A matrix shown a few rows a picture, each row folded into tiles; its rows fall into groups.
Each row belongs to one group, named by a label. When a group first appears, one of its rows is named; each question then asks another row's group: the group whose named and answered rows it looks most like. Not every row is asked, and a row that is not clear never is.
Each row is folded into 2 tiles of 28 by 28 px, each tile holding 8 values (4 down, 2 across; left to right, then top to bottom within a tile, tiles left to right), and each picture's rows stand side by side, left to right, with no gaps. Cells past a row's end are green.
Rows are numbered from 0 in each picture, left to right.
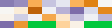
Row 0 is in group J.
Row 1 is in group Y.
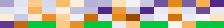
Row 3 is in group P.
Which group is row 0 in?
J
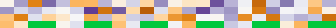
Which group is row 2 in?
J
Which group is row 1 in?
Y
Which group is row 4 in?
J
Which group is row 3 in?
P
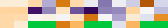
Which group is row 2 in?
J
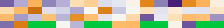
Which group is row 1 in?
Y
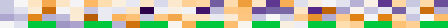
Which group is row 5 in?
Y
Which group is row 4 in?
P
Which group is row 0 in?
Y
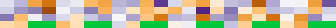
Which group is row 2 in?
J
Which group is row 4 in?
J
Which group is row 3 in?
Y
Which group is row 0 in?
Y
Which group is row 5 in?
J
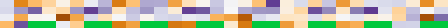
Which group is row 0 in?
Y
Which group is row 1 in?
P
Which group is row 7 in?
Y
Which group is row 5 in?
P
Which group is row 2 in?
P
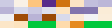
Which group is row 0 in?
J
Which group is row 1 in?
P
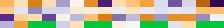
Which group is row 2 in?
Y
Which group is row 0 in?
Y
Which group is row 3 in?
J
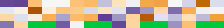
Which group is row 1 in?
Y
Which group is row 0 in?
J
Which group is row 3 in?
J
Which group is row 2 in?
Y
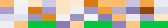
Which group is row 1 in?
Y
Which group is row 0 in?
J
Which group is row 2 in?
J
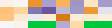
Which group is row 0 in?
P
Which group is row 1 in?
J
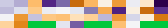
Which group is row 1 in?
Y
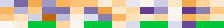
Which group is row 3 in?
Y
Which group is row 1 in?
Y
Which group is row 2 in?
P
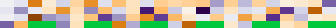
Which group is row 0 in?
Y
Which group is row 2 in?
Y
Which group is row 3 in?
P
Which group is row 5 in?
J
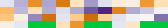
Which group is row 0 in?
J
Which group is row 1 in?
P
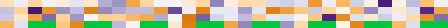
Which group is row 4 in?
Y
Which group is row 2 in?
Y
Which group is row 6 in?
P
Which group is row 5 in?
Y
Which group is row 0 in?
Y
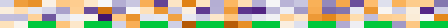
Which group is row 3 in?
P
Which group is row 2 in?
J
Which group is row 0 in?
Y
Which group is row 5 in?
J
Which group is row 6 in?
J
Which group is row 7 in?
P
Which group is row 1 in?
Y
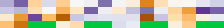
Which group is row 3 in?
P
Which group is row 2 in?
Y
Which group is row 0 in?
J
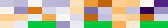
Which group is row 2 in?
P
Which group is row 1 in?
Y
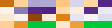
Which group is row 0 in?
P
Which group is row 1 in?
P
